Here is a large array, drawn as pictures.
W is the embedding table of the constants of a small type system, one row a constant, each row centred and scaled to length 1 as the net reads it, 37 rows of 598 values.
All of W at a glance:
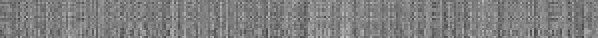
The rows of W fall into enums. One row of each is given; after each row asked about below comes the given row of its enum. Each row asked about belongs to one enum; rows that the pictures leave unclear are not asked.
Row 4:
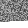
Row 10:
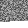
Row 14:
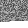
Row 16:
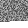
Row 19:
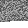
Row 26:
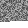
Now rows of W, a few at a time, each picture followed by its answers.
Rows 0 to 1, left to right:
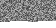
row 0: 26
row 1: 10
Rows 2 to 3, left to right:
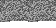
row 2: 19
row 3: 19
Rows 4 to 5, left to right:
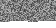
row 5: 26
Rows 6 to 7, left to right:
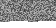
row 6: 4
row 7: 19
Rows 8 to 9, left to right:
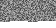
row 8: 10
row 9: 16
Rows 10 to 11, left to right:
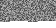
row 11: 16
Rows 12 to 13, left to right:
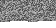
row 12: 19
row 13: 14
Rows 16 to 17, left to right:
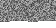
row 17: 26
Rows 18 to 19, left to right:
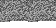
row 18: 19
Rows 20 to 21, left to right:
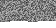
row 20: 19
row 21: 16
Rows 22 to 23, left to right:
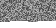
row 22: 26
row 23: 4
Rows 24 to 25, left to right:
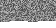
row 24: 14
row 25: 16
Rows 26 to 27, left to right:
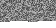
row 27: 14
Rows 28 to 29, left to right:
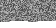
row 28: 14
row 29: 4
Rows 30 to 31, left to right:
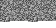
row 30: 10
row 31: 10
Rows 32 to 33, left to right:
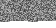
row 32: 4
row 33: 10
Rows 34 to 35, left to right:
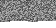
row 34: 19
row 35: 10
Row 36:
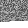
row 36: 14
